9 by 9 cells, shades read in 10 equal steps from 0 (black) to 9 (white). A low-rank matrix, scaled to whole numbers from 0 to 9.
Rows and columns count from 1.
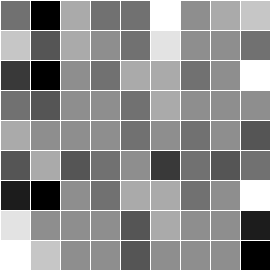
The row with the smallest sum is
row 6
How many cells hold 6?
11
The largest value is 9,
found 4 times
